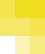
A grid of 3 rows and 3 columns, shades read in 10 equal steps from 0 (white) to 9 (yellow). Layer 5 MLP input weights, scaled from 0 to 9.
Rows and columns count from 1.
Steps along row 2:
same up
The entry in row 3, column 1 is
0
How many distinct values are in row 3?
3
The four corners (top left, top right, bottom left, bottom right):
7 9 0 5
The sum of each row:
25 19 8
